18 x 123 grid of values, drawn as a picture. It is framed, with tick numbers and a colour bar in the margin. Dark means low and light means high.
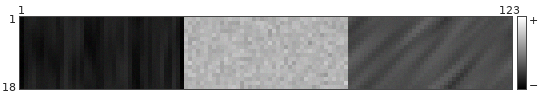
It is made of 1 by 3 panels. Panel 1,1: very low, streaked downward, faint in contrast. Panel 1,2: high, fine-grained, faint in contrast. Panel 1,3: low, slanting up to the right, faint in contrast.
